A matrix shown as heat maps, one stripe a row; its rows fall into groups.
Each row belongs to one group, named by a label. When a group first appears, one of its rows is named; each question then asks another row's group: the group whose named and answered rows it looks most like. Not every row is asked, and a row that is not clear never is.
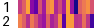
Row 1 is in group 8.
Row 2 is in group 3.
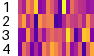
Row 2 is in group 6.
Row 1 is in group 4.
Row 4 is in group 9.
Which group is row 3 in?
8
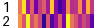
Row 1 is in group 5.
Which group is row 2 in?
3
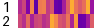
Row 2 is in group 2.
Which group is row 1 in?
6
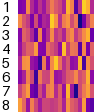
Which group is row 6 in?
6
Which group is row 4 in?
4
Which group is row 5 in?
9
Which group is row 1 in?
8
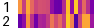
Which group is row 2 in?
8
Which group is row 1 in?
3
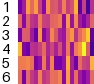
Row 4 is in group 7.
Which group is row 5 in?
5
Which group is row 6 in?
2
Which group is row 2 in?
2
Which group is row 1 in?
4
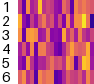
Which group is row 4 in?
6
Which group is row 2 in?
7
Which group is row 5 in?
8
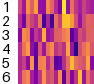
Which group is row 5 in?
6
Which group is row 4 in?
8
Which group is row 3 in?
9
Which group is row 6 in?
9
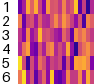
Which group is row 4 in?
8
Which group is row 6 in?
5
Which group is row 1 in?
4
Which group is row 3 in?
7
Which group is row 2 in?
2
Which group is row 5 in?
7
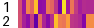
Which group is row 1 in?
4
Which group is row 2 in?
2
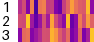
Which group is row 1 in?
6
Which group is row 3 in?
9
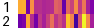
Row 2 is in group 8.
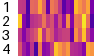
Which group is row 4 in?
2
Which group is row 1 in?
7
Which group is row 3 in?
7
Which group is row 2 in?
7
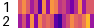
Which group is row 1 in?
9
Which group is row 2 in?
6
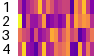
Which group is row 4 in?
9
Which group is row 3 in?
2
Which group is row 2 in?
7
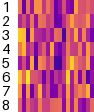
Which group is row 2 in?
6
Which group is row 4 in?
5
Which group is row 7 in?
7
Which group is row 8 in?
2
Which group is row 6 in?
3
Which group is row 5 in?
6
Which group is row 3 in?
3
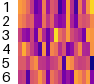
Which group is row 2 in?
5
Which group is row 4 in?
9
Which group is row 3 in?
2
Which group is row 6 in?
7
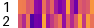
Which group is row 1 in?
5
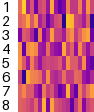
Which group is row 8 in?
9
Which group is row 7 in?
5
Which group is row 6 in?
4
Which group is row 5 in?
3
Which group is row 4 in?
4
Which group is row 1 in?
5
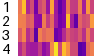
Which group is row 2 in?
5
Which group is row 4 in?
2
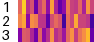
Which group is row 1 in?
5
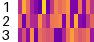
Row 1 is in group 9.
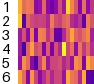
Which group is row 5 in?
9
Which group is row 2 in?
2
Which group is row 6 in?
3
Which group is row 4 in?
4
